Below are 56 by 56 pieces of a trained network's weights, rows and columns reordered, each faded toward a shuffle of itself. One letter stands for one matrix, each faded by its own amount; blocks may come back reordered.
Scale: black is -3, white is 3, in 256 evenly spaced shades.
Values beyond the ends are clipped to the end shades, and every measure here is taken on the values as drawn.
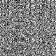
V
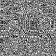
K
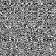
K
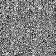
V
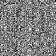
V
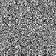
K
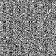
V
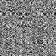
K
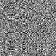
K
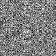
V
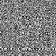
K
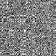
K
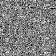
V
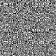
K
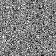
V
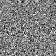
V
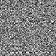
K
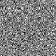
K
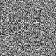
K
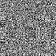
K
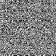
K
